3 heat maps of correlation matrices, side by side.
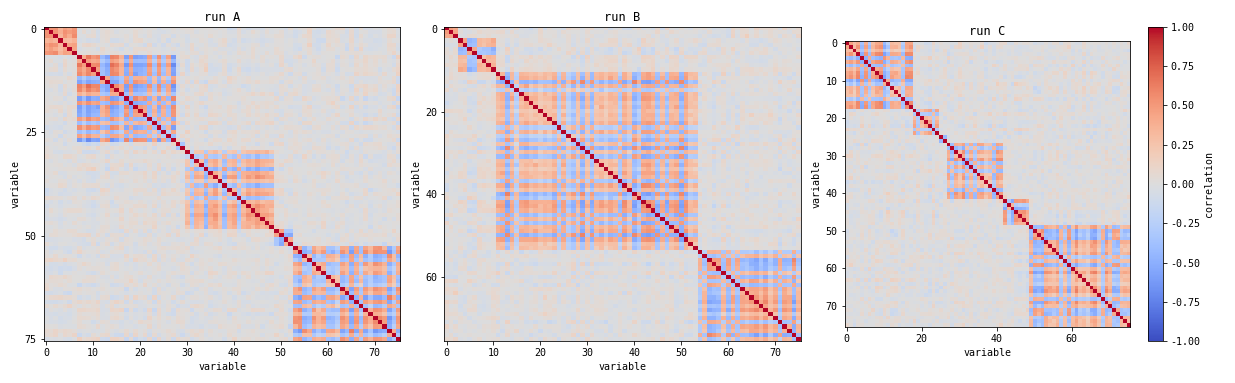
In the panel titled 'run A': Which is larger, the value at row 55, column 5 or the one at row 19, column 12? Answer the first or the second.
the second
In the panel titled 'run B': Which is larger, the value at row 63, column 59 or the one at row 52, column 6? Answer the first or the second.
the first
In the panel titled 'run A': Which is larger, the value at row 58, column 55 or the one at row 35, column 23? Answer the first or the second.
the second
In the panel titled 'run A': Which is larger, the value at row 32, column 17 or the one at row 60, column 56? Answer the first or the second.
the second
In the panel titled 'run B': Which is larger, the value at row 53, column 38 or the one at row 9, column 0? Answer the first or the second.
the first
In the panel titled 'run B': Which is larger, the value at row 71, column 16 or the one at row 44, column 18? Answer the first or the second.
the second
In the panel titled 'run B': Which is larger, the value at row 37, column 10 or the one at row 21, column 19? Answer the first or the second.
the second
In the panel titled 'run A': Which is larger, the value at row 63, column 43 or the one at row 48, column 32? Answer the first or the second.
the second
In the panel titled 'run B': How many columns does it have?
76
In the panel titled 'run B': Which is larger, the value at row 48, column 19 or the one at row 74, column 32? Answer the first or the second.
the first
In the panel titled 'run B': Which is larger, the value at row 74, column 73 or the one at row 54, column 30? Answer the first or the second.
the second
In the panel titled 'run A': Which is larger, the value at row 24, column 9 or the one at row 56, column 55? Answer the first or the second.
the first
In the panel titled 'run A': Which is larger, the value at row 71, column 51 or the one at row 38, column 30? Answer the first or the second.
the first
